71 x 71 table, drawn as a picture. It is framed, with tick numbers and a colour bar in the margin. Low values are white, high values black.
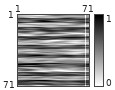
No overall slope runs across the table. Horizontal stripes repeat 8 times down the table. Column 68 stands out from the rest. The bottom left is the ninth with the highest average. The grain runs across in streaks.
